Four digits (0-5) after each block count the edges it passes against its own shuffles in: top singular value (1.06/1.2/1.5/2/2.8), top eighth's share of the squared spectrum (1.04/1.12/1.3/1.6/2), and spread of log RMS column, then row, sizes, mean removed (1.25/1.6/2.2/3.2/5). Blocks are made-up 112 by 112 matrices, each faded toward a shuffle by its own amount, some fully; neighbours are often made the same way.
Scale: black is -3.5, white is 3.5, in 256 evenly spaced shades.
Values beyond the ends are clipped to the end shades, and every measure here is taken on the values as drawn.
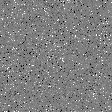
0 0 0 0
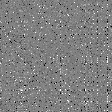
4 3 2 1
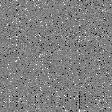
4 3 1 1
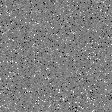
0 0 0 0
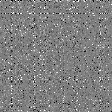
4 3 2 2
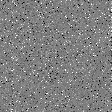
2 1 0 0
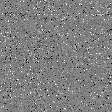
3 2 1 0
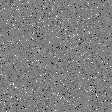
0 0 0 0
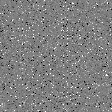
3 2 1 1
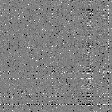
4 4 2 2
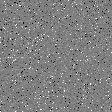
0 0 0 0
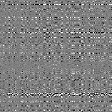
5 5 3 4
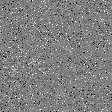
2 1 0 1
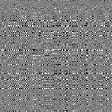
5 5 3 4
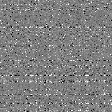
4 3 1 3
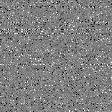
4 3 0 2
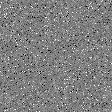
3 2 0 1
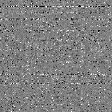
4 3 1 3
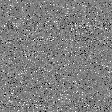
3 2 0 1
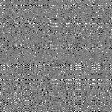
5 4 2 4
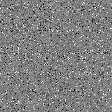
3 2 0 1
